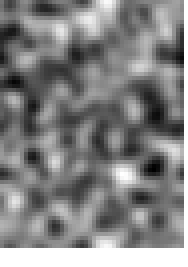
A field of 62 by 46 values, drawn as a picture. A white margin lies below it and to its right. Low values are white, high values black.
No regular stripes run through it. The values follow a bell shape. The texture is blotchy. No lone cell stands out from its neighbours. There is no overall slope.
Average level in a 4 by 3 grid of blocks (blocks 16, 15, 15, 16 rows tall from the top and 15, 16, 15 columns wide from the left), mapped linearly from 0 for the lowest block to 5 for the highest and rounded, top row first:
3 0 1 | 5 3 3 | 2 3 3 | 0 1 2
